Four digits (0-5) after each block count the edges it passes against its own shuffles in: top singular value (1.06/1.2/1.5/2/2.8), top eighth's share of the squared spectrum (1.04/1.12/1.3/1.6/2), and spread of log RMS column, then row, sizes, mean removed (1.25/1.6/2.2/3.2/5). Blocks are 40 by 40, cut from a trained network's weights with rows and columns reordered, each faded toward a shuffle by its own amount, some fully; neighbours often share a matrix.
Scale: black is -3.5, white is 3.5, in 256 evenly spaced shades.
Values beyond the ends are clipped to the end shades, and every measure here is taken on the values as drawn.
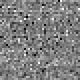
1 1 0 0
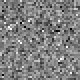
0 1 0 0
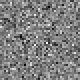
1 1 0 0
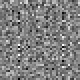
3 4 2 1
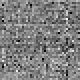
2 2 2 0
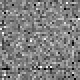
2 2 1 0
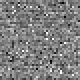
2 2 1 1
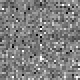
2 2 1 0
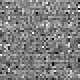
2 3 2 0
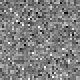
0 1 0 0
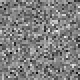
0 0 0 0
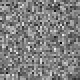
3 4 1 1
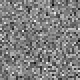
2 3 0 0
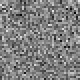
1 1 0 0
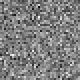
3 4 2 0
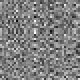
4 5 3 2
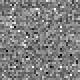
1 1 1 0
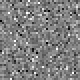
0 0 0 0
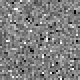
0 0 0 0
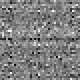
3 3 2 1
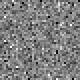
0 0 0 1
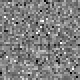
0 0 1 0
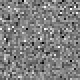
0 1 0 0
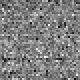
2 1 1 0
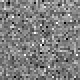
1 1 1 0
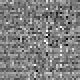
2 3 2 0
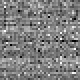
3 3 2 0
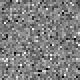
0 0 0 0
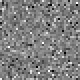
0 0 0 0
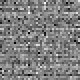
3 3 2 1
